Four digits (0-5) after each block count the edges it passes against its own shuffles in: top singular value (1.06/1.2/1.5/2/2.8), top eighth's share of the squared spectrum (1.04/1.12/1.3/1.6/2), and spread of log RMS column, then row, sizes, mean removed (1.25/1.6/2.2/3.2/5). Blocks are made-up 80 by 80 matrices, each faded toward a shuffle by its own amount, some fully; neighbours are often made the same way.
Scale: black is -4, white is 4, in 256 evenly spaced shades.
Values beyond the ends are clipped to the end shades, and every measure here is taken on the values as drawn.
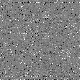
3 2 0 1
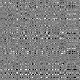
4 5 2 4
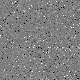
2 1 0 0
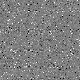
3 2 0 1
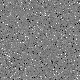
0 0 0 0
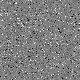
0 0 0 0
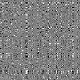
5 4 3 3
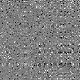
4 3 2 2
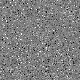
3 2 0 0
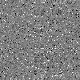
3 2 0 1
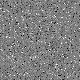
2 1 0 0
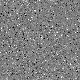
2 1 0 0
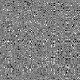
4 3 2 2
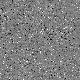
2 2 0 0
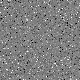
0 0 0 0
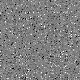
3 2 1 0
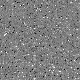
2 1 0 0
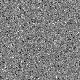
2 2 0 0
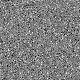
0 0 0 0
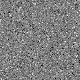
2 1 0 0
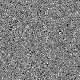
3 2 0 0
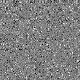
3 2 1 1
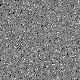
0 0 0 0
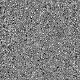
0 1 2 0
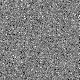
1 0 1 0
